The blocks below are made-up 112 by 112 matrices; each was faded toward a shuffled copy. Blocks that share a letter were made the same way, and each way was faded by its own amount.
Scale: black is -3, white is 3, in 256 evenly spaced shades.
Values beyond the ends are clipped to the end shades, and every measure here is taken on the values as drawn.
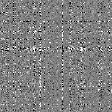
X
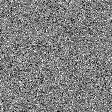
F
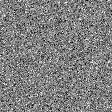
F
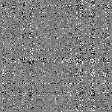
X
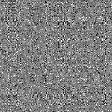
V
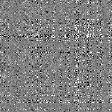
X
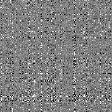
X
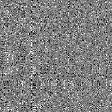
V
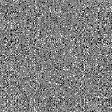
V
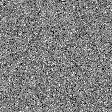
F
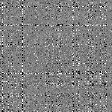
X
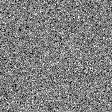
F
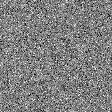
F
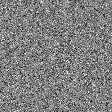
F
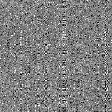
V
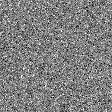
F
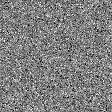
F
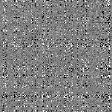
X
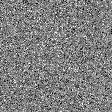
F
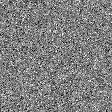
F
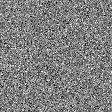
F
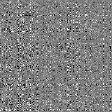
X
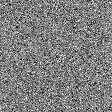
F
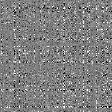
X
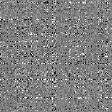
X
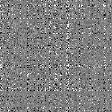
X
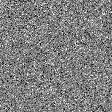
F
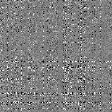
X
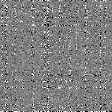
X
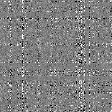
X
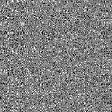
V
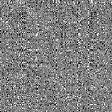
V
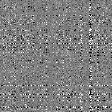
X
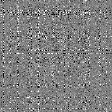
X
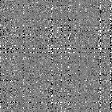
X
